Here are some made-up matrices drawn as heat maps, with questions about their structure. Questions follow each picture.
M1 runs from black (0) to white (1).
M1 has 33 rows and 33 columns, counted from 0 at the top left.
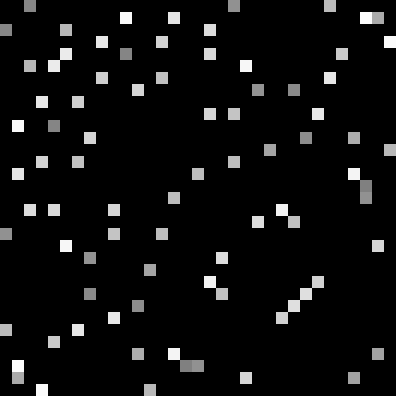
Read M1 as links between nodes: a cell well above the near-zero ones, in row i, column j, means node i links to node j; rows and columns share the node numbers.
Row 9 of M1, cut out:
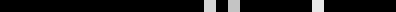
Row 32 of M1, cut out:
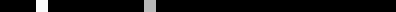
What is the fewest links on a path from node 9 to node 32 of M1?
4
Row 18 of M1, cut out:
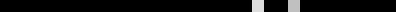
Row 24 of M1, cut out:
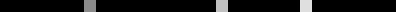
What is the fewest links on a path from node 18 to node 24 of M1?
1
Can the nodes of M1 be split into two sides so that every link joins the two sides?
no
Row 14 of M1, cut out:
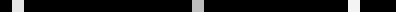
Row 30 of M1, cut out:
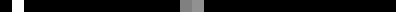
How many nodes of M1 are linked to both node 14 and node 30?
2
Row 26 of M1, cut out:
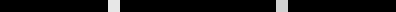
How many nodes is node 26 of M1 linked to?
2
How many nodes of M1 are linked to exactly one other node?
3
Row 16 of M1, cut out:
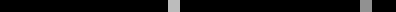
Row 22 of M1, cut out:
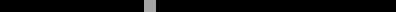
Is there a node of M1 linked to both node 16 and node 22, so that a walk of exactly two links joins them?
no
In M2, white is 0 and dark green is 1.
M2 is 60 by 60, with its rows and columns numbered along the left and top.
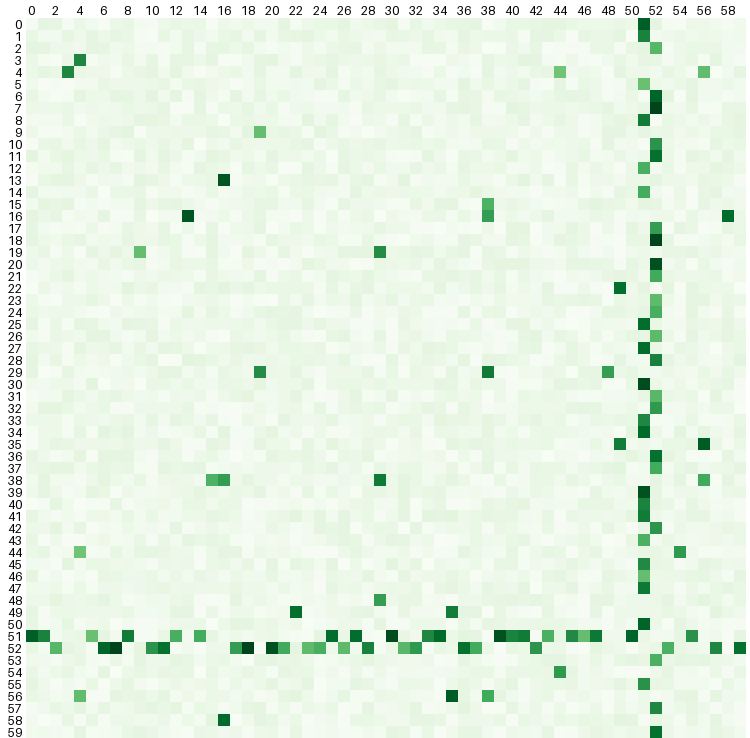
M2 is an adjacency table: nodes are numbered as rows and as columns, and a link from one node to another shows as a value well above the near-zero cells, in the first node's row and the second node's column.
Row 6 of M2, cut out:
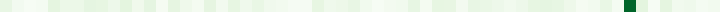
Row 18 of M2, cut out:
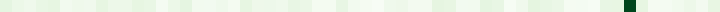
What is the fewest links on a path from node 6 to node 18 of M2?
2
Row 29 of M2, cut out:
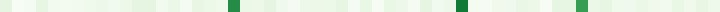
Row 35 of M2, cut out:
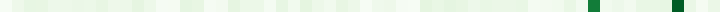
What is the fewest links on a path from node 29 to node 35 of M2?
3
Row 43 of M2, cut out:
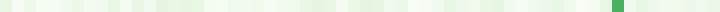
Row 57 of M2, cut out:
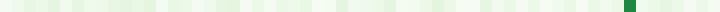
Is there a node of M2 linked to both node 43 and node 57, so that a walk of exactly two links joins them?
no
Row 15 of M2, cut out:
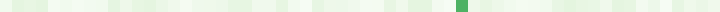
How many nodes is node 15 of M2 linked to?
1
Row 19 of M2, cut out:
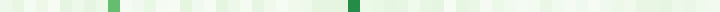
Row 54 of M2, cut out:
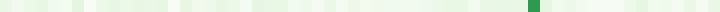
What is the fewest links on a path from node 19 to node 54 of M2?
6
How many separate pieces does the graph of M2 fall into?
3
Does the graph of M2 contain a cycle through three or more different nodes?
no
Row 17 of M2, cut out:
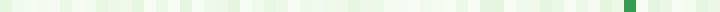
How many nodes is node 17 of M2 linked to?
1
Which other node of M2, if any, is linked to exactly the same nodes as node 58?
node 13
